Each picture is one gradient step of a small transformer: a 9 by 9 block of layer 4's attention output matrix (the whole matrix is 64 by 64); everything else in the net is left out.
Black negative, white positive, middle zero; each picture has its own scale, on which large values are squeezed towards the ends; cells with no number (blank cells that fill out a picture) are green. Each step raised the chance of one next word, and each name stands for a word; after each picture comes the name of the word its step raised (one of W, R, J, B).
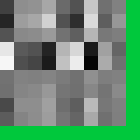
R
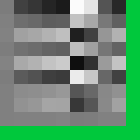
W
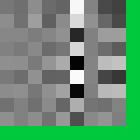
W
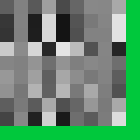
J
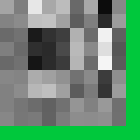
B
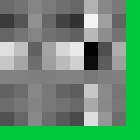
R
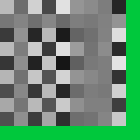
W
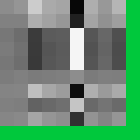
B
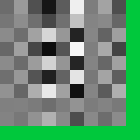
W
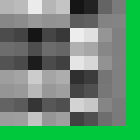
B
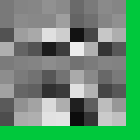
J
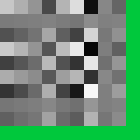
W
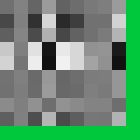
R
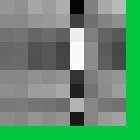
B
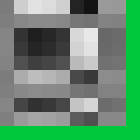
B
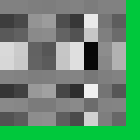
R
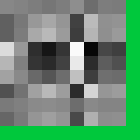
R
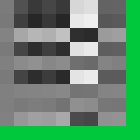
W
